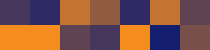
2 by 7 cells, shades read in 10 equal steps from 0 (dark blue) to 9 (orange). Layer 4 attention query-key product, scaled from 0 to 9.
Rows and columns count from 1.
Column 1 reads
2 9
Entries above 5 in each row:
2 3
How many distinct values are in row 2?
5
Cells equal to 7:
2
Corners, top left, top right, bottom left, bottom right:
2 3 9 4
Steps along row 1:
down up down down up down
